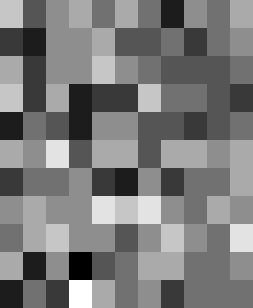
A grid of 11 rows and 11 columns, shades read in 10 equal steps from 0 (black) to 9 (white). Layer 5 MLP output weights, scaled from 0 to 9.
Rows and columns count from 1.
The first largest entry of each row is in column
1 5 5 1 5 3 11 5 11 1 4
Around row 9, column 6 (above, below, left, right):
7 4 5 5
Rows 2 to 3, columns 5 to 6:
6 3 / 7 5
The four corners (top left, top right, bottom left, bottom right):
7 6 1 4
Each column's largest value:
7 6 8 9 8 7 8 7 6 6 8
